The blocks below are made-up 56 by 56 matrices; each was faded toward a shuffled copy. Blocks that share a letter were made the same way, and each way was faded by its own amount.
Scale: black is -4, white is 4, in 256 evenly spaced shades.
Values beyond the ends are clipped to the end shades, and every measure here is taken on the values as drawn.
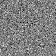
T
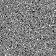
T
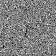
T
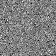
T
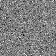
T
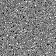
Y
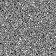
T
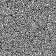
T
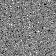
Y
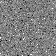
Y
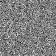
T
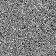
T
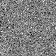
T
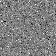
Y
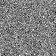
T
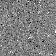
Y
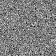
T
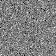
T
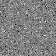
Y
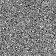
T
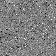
Y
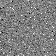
Y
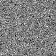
T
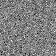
T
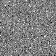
T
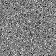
T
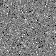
Y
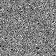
T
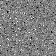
Y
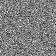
T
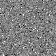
Y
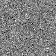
T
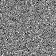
T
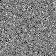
T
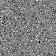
Y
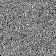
Y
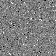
Y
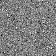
T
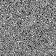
T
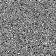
T
